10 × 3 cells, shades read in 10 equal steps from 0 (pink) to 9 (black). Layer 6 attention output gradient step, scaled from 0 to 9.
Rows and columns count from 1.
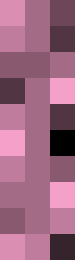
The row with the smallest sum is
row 8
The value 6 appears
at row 2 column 3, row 4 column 1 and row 5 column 3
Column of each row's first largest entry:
3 3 1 1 3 3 3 1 1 3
